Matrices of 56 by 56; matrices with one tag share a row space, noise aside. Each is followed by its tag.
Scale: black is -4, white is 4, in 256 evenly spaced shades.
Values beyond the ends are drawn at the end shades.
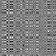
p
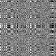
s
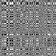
p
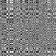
p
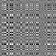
p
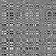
p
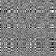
s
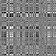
p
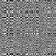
p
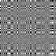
s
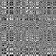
p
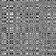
p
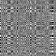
s
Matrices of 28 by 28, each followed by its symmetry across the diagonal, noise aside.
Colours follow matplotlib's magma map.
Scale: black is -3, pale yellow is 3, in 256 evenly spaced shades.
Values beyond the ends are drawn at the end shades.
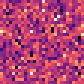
neither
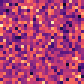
neither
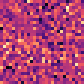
antisymmetric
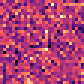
antisymmetric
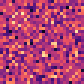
symmetric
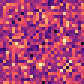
symmetric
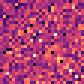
symmetric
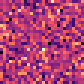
antisymmetric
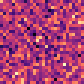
symmetric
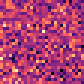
neither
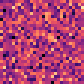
neither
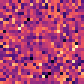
antisymmetric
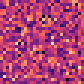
antisymmetric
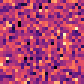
neither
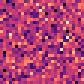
neither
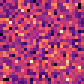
symmetric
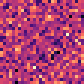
symmetric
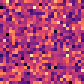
antisymmetric
